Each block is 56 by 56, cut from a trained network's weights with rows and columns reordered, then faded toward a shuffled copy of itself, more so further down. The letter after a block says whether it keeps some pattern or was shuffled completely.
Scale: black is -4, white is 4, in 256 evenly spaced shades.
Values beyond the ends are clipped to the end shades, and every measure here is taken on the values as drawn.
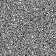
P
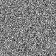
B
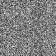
B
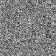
B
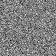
P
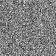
B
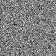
P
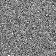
P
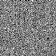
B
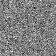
P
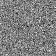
B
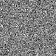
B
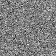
B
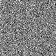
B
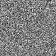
P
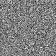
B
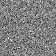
P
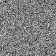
B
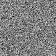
P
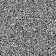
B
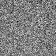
P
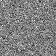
P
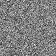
P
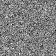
P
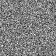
P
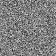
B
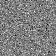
B
